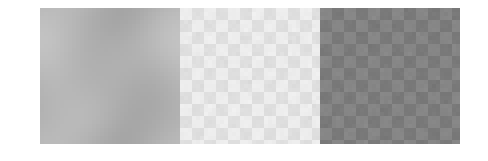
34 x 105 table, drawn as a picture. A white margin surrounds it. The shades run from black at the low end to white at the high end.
The table splits into one row of 3 panels. Panel 1,1: high, smooth, faint in contrast. Panel 1,2: very high, checkered, faint in contrast. Panel 1,3: middling, checkered, faint in contrast.
